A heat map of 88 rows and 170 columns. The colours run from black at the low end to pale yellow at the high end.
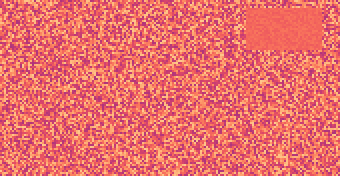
Histogram: flat. Average level on the scale: 70%. Odd rows or columns: none. Stripes: none. Calmest part: top right. Odd patch: calmer, in the top right. Mirror symmetry: none. Slope: none.
